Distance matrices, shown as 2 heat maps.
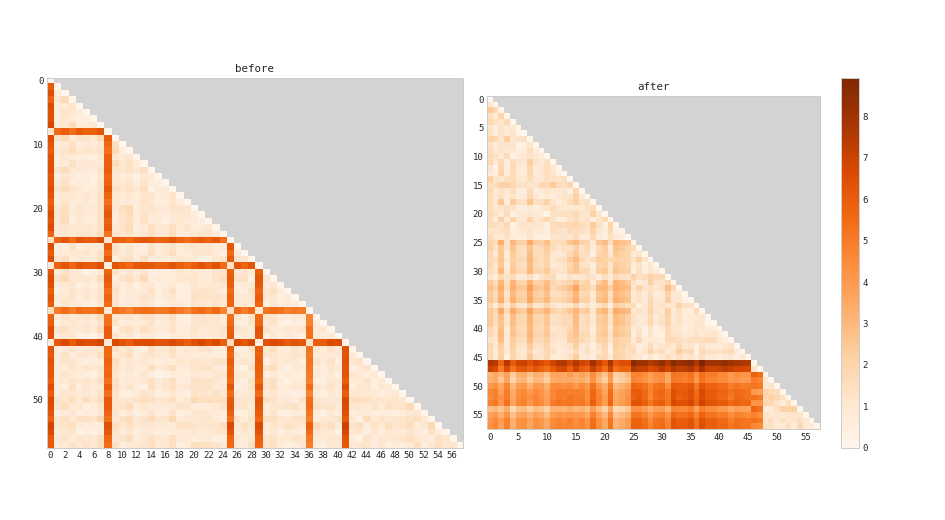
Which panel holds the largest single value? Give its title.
after
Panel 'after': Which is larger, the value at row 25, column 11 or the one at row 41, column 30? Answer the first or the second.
the first
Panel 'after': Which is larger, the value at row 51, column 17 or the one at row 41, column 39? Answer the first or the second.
the first
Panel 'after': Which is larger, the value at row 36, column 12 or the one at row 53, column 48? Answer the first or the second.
the second
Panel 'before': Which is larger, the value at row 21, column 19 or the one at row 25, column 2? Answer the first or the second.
the second
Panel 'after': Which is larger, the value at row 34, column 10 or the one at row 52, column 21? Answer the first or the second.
the second
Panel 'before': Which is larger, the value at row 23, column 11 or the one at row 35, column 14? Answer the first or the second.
the first
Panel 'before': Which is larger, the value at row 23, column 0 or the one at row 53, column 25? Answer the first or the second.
the first
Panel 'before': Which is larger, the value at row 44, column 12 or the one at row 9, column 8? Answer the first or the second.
the second
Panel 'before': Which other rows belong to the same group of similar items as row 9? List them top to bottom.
1, 2, 3, 4, 5, 6, 7, 10, 11, 12, 13, 14, 15, 16, 17, 18, 19, 20, 21, 22, 23, 24, 26, 27, 28, 30, 31, 32, 33, 34, 35, 37, 38, 39, 40, 42, 43, 44, 45, 46, 47, 48, 49, 50, 51, 52, 53, 54, 55, 56, 57
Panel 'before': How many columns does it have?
58
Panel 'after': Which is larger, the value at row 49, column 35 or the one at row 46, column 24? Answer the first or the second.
the second
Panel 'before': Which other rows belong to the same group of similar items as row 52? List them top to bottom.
1, 2, 3, 4, 5, 6, 7, 9, 10, 11, 12, 13, 14, 15, 16, 17, 18, 19, 20, 21, 22, 23, 24, 26, 27, 28, 30, 31, 32, 33, 34, 35, 37, 38, 39, 40, 42, 43, 44, 45, 46, 47, 48, 49, 50, 51, 53, 54, 55, 56, 57
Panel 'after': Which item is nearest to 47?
46
